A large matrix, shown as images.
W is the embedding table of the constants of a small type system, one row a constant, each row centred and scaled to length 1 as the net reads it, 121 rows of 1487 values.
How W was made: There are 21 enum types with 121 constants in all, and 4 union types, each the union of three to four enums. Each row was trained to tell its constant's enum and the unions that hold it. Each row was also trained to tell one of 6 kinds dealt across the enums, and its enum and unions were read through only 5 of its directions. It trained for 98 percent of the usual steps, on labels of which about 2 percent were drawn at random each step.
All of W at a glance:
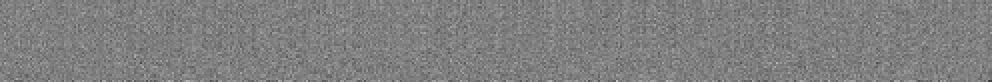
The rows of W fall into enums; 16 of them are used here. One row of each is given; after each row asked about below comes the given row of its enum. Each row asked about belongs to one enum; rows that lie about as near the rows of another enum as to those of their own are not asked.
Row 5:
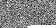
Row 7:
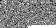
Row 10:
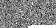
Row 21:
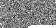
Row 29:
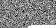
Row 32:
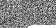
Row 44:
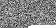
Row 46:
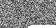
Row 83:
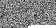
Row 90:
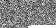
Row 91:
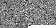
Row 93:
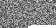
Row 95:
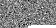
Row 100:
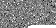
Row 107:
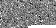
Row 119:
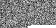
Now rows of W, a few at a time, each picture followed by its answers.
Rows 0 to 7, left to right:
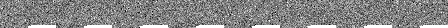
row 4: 10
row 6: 90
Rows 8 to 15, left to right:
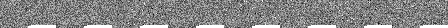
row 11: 83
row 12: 83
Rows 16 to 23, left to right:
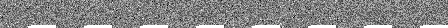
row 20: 29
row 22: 5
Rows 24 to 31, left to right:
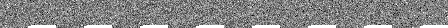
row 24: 5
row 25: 44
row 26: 7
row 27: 95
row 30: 46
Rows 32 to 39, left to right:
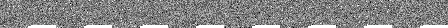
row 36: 21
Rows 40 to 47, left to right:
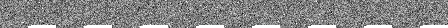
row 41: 119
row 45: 10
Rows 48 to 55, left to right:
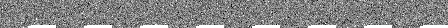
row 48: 29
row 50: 95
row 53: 5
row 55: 95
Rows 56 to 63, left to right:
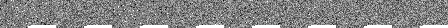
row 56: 91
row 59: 83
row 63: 119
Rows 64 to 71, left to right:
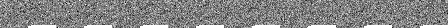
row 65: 21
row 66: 7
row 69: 5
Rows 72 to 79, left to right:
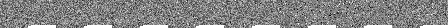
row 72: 46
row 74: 95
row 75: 46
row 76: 46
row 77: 91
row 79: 10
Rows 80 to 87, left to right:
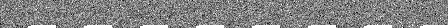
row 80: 32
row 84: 91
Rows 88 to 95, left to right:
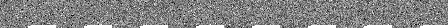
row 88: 91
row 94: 5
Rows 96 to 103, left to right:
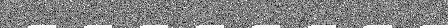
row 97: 21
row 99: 91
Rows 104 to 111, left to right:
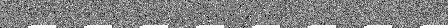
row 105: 21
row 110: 32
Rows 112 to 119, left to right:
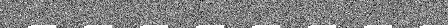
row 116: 46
